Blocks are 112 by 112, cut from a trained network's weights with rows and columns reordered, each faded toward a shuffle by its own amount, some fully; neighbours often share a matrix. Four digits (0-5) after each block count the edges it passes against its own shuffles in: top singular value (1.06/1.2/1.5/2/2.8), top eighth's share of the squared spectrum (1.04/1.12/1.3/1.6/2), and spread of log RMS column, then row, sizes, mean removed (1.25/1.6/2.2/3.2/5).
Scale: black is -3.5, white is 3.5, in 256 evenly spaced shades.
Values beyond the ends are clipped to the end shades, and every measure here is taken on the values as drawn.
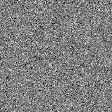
3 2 0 1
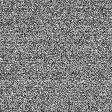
2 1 0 0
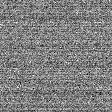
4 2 0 1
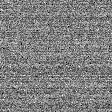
3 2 0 0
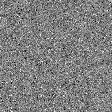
3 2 0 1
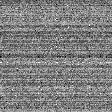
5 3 1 2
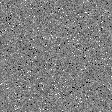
0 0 0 0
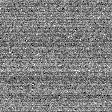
4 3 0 1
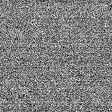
2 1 0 0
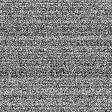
4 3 1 1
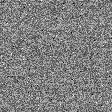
0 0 0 0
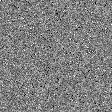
0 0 0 0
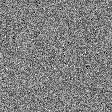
0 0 0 0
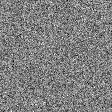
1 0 0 0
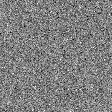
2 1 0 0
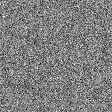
0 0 0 0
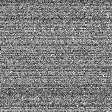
4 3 1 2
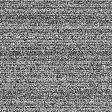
4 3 0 1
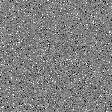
2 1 0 0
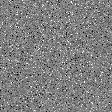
3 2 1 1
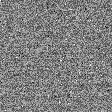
1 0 0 0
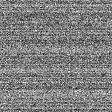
4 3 0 1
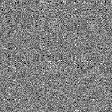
4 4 2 2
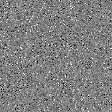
3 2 1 1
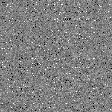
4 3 1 2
